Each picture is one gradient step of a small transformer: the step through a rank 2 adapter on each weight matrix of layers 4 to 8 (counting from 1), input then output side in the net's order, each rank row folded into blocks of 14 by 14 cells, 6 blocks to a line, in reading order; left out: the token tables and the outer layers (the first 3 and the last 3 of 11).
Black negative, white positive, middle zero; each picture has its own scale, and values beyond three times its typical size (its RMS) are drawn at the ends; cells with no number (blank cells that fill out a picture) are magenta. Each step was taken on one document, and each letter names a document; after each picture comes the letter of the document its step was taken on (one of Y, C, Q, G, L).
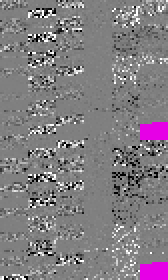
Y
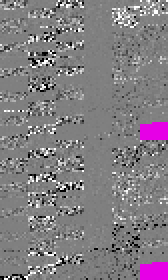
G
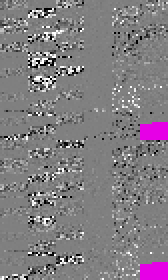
G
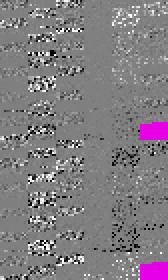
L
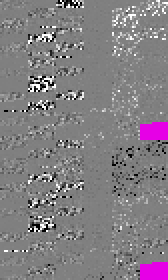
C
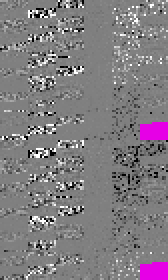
Y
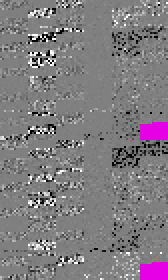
L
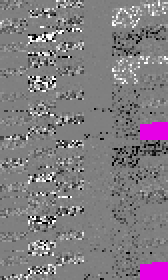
L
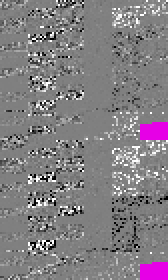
G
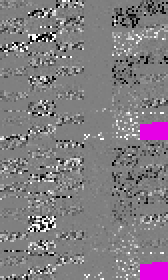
L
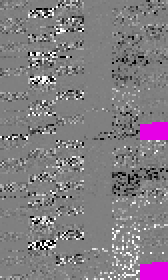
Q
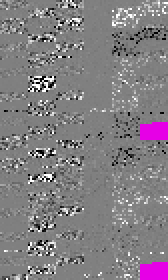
C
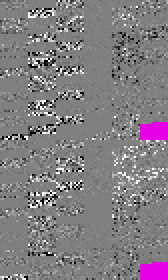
Q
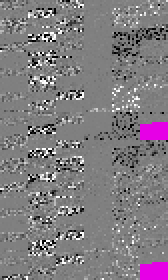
G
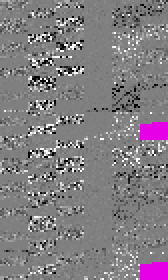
Y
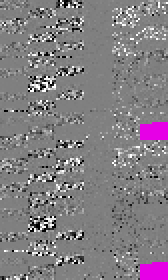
C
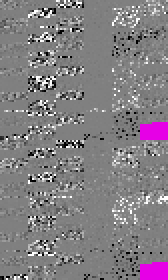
L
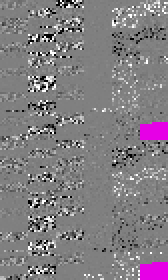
C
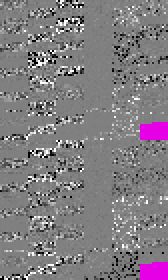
G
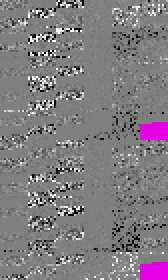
Y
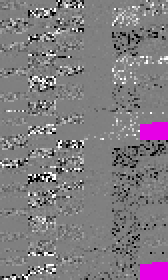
Y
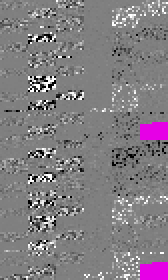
C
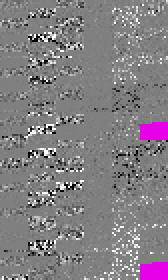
Y
